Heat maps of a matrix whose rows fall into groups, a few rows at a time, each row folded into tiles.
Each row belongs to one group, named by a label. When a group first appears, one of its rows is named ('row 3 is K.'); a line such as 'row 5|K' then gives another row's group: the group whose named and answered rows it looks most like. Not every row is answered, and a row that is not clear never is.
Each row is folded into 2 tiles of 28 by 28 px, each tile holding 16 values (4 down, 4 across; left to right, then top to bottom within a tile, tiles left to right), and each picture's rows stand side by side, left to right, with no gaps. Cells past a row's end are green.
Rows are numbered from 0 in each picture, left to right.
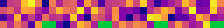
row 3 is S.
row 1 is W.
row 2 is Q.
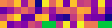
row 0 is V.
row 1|S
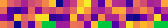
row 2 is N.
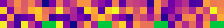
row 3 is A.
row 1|Q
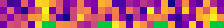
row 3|A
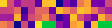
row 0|V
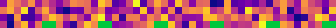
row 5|Q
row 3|Q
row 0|W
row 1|V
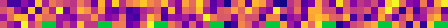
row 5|A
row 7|V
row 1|S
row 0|A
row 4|W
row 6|N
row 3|Q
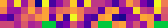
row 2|S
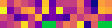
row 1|S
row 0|S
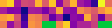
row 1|S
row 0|V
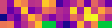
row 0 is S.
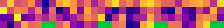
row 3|V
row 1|V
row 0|W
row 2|V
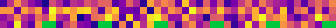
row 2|A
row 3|W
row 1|W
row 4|A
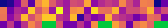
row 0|A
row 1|W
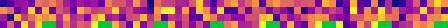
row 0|A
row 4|V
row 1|N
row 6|A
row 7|A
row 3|Q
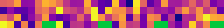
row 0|V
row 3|A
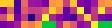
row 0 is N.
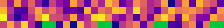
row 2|W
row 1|A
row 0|Q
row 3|W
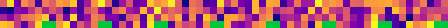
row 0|V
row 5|A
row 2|A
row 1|V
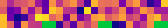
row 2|N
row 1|A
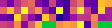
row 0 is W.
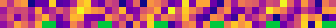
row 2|A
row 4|S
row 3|W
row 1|W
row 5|S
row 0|N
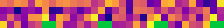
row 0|V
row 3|N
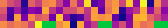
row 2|S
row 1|Q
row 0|V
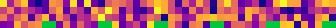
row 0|N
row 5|V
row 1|Q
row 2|V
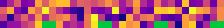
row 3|W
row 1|V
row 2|S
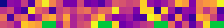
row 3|V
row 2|Q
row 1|N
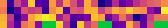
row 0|Q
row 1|Q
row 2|W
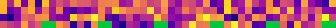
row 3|A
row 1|V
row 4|S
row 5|N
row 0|S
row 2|W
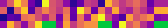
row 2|S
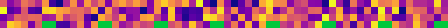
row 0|S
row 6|A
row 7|S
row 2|V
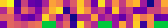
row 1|S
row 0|N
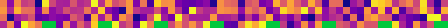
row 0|S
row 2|V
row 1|A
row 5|W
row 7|Q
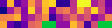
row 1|W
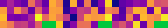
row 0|Q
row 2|A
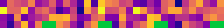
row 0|W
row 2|N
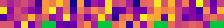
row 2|V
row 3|Q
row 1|N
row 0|S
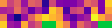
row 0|Q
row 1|Q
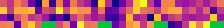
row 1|S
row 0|S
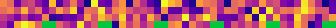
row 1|A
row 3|V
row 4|A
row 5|W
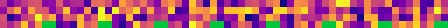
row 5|W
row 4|W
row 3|S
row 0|A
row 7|S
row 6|V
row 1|A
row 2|W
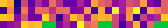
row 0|N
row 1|A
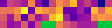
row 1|Q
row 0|W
